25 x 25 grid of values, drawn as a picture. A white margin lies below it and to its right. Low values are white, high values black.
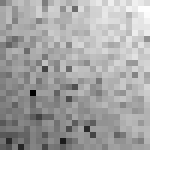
Values rise toward the bottom left. There are no regular stripes. The grain is fine, like static. The bottom left is the ninth with the highest average. Neither half mirrors the other. No row or column stands out.
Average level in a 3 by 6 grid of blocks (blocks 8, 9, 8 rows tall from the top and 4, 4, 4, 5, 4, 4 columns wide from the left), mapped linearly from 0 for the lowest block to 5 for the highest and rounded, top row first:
3 2 2 1 0 0
3 4 3 2 2 1
5 5 4 4 3 2
